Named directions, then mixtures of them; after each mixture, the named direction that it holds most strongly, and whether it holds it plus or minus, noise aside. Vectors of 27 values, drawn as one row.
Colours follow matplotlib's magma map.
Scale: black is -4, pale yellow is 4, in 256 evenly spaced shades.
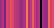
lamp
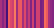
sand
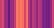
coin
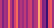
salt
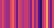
salt, minus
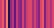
sand, minus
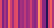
salt, plus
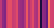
lamp, plus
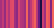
lamp, plus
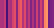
sand, plus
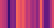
coin, plus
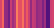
coin, plus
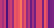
sand, plus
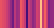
lamp, minus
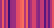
coin, plus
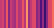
lamp, plus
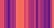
coin, plus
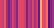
lamp, minus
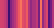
coin, plus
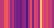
coin, minus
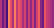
sand, plus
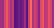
coin, minus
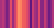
coin, plus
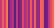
sand, minus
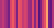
salt, minus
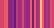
sand, minus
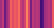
lamp, plus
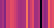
lamp, plus
